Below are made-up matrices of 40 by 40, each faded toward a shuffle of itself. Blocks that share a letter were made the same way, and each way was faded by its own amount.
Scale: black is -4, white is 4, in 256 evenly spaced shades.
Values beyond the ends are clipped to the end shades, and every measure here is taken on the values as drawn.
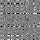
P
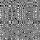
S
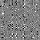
S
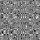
S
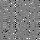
S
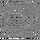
P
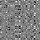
S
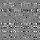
P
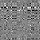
P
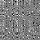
S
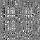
S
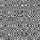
P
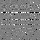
P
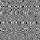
P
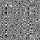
S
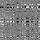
P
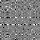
P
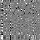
S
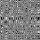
S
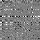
P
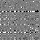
P
